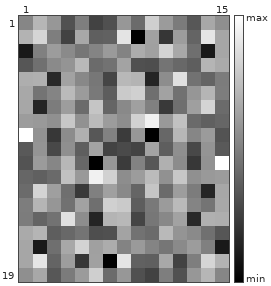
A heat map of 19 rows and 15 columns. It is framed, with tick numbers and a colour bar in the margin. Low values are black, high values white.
Average level on the scale: 50%. Grain: fine. Symmetry: a half turn. Seam: none. Slope: none. Stripes: none.
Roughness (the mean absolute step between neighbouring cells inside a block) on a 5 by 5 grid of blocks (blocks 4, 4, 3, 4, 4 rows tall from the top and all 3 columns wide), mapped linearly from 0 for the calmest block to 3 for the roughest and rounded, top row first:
1 1 3 2 2
1 0 0 2 0
1 2 1 2 1
0 2 0 0 1
2 2 3 1 1
